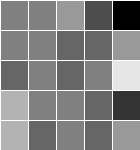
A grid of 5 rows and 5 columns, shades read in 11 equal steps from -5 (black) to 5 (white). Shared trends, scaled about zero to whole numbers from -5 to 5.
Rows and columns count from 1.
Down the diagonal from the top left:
0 0 -1 -1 1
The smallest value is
-5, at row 1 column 5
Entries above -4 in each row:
4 5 5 5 5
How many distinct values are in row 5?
4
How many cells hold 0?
9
